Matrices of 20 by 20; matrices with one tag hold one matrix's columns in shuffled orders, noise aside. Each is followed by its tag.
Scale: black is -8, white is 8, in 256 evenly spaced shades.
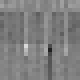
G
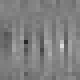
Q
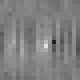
Q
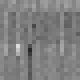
G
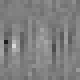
Q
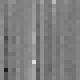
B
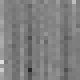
B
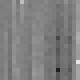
B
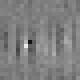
Q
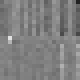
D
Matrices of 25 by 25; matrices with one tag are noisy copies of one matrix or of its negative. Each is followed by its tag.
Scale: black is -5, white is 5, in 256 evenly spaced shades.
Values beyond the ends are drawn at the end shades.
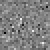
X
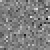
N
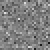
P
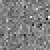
N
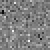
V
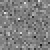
P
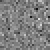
N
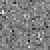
V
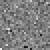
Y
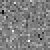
V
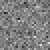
P
